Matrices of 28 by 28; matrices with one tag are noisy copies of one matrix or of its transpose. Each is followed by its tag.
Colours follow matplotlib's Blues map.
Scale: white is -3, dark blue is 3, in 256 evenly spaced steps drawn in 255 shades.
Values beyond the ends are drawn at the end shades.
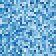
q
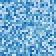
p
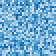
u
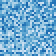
p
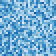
q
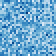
p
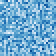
u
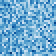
q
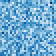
p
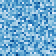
u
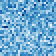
q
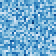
u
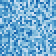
q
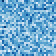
q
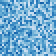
q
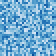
u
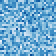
q
